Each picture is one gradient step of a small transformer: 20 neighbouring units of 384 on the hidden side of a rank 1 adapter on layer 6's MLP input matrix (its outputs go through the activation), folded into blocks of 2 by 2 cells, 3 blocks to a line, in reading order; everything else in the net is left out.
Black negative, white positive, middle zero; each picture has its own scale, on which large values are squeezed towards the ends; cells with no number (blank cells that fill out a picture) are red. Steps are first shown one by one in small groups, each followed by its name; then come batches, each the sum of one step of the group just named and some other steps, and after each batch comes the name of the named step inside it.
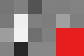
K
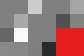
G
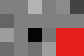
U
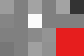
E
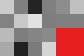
E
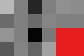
U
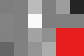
E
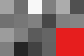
U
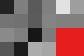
U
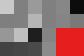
E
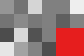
G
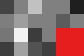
G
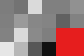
G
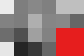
E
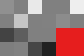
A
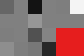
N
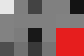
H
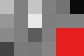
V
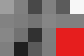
N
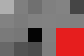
H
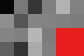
V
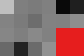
H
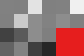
A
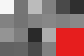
H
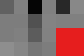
N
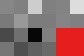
A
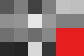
V
